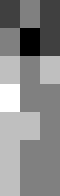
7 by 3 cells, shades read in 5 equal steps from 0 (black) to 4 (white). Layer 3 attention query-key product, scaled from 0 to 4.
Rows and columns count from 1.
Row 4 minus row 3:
1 0 -1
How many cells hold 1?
3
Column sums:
19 13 13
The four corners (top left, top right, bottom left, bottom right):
1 1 3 2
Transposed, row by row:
1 2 3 4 3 3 3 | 2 0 2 2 3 2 2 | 1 1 3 2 2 2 2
